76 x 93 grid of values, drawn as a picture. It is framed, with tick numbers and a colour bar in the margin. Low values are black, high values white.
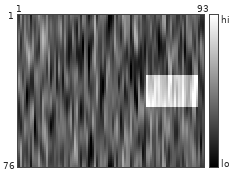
Histogram: skewed, a long tail of high values. Average level on the scale: 40%. Odd patch: higher, in the middle right. Grain: streaks running down. Ninth with the highest average: middle right.
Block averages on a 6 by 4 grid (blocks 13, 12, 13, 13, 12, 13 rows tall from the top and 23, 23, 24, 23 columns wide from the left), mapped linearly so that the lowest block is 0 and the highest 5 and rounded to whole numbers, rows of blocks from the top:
2 1 1 1
2 0 0 1
1 1 1 5
1 1 3 5
1 1 2 1
1 1 1 1
